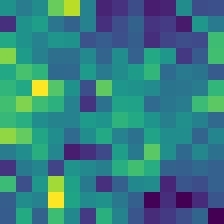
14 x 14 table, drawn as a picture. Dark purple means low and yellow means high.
The middle left is the ninth with the highest average. The ninth with the lowest average is the bottom right. The bottom left is the roughest part. No row or column stands out. The values follow a bell shape.
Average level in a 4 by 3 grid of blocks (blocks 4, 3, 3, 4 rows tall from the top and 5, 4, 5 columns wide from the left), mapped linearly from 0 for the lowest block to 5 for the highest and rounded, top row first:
311
533
433
320
